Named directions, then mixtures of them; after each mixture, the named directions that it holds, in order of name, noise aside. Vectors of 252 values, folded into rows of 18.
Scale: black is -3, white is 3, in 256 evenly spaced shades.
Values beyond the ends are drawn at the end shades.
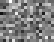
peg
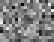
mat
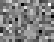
mat, peg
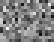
mat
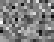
mat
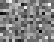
mat, peg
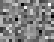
mat, peg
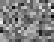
mat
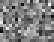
mat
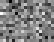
peg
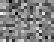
peg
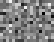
mat, peg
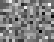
mat, peg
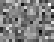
mat, peg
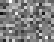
peg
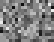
mat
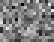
mat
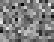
mat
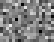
mat, peg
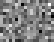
mat, peg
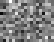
peg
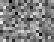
mat, peg
